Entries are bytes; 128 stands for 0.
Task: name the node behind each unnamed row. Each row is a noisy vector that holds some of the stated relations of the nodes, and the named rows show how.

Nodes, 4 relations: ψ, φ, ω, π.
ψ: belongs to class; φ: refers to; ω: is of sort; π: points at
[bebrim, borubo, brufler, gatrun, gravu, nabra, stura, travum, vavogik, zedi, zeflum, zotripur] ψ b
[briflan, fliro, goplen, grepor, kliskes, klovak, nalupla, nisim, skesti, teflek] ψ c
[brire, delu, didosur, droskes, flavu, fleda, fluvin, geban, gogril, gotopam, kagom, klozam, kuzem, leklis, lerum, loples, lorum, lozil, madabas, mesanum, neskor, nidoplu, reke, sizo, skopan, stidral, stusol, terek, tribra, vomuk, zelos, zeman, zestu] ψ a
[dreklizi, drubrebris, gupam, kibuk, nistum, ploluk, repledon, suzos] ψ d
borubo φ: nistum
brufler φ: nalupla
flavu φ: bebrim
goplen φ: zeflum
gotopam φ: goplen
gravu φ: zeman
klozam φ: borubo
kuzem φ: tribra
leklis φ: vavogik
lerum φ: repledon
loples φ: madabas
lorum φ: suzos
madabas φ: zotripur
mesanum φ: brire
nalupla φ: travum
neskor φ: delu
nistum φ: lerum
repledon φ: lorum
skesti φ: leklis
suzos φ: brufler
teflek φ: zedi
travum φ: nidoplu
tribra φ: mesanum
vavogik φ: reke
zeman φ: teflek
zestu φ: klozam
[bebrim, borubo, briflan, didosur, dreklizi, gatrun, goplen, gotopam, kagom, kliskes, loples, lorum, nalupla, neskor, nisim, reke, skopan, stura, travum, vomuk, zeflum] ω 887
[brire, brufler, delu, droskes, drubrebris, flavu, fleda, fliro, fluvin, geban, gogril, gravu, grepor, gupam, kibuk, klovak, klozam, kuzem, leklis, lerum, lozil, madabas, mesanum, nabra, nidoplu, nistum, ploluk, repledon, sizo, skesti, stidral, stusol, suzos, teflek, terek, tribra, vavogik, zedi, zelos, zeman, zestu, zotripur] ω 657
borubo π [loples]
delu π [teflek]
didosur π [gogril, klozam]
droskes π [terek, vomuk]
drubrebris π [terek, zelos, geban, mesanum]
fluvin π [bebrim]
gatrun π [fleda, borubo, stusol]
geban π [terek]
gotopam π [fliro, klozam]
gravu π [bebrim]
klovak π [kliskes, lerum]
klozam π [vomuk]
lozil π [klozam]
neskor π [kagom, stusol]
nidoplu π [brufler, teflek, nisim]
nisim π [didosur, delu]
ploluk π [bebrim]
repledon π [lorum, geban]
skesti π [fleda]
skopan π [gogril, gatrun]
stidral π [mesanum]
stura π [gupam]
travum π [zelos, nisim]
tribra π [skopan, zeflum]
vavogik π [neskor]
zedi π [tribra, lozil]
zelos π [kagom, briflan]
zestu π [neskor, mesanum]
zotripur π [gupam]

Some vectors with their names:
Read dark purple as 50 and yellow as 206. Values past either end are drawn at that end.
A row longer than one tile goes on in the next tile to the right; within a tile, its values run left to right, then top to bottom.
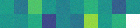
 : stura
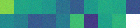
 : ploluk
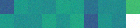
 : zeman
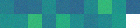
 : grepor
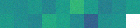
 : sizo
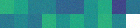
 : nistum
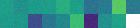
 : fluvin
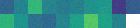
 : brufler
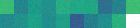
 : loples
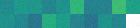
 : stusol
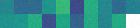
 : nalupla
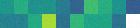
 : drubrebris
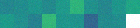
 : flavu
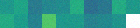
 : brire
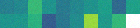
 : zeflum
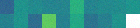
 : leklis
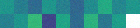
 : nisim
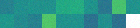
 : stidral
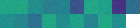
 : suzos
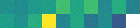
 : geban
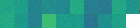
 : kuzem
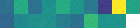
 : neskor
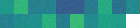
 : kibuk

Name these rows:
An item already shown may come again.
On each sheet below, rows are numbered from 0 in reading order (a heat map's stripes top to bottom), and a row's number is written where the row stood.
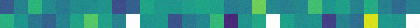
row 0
brufler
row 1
fluvin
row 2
travum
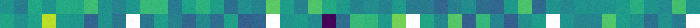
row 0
terek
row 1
didosur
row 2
bebrim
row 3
teflek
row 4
stidral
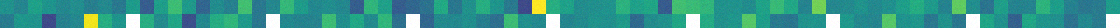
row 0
borubo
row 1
zedi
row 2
repledon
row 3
neskor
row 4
kagom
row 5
mesanum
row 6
stidral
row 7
nidoplu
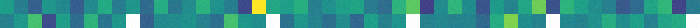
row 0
nisim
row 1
neskor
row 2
skopan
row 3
vavogik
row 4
gupam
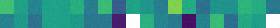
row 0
klozam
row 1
gravu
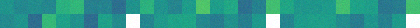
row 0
lerum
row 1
vomuk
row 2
vomuk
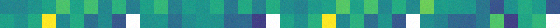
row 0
geban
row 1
lozil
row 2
geban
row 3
ploluk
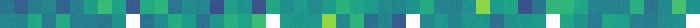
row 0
skesti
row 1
dreklizi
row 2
droskes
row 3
lorum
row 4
tribra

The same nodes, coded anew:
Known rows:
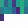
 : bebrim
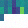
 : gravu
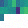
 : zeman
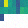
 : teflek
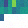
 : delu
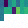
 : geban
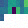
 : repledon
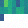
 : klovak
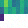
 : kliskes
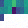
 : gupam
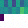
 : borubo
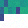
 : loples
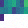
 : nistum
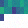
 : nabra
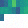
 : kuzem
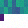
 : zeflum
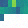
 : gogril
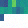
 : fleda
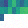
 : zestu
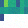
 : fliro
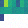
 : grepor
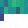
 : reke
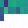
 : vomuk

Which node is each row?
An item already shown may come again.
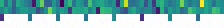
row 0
stura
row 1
klozam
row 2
droskes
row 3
vavogik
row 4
lozil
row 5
bebrim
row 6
tribra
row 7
skesti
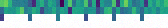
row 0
nisim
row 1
terek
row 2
droskes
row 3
travum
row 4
didosur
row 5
lorum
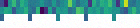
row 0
terek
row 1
ploluk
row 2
tribra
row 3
lorum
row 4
lozil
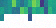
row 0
tribra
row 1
nalupla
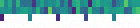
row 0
gatrun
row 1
fluvin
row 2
bebrim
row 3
vomuk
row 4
mesanum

